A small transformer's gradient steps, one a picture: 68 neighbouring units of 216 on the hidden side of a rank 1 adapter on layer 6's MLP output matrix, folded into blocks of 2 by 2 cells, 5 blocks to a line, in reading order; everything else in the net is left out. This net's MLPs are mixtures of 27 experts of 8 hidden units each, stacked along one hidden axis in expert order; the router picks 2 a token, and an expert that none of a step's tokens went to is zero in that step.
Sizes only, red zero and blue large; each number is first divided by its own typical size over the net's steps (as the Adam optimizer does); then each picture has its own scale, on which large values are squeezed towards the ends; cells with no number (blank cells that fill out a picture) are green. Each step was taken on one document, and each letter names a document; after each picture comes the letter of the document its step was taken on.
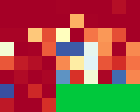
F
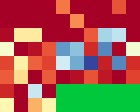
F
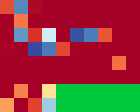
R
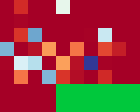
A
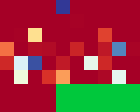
A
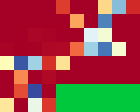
F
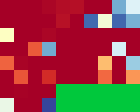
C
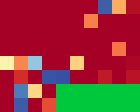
C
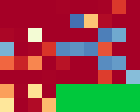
F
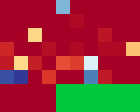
A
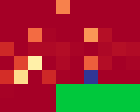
A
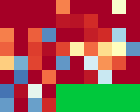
F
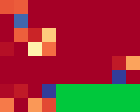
R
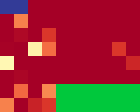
R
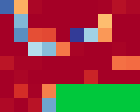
R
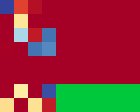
R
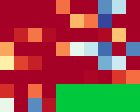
F
